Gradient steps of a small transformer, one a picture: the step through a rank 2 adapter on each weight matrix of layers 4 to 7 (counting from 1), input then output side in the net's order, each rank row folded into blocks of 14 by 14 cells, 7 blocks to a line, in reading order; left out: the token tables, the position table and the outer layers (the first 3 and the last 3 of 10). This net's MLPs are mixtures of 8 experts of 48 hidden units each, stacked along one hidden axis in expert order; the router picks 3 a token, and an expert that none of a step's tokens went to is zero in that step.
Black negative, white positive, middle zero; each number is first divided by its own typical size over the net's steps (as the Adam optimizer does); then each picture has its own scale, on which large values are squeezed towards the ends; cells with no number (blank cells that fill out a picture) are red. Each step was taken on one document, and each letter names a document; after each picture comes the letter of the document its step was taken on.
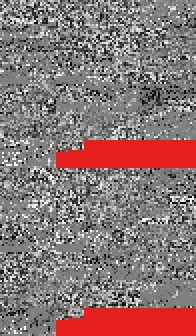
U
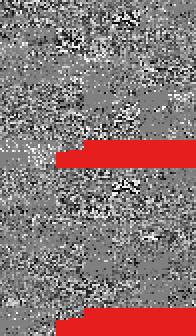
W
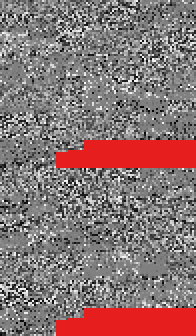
W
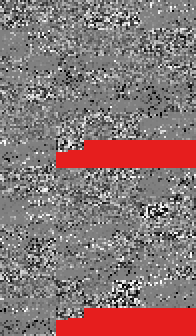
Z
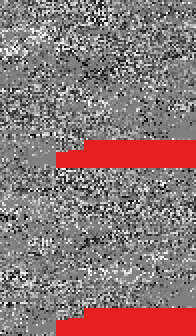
U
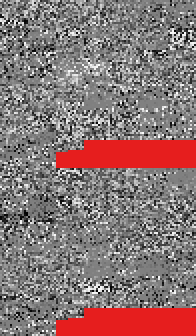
W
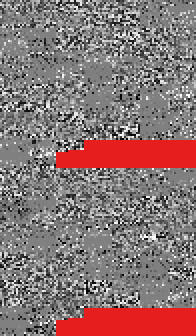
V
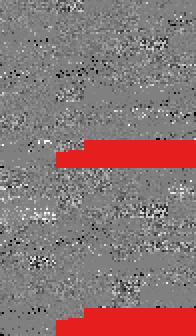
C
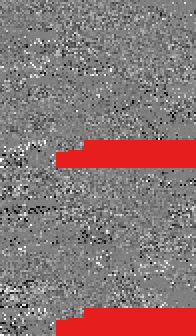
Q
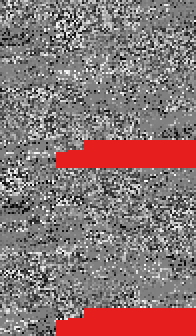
W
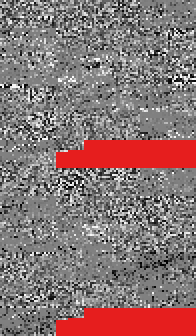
W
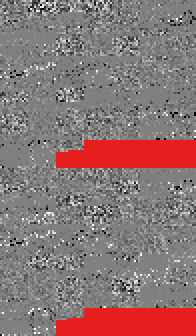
C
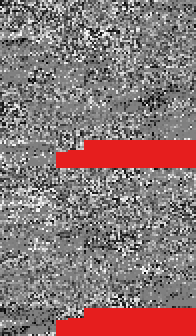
U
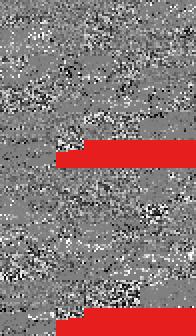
Z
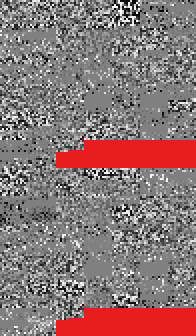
V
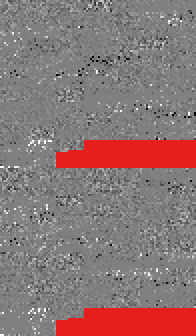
C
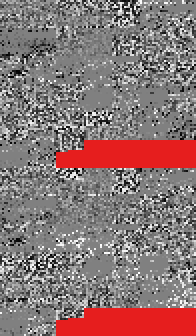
V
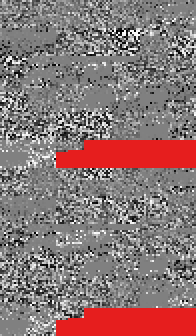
V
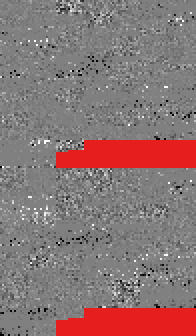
C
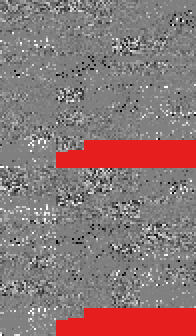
C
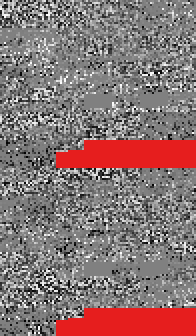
W
